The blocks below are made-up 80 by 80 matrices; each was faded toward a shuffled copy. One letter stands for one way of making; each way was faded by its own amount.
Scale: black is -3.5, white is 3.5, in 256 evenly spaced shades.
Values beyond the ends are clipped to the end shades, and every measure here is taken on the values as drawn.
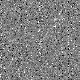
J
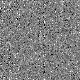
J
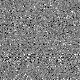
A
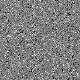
J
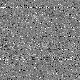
A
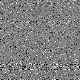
A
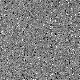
J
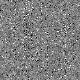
J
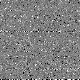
A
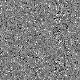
J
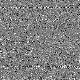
A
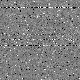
A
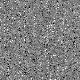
J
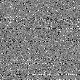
A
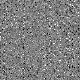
J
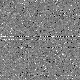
A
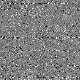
A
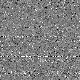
A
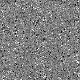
J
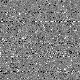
A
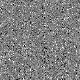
J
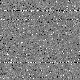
A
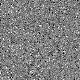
J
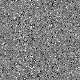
J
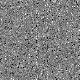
J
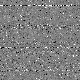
A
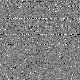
A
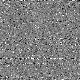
A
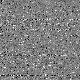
A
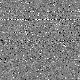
A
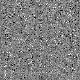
J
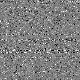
A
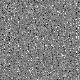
J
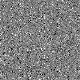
J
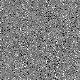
J
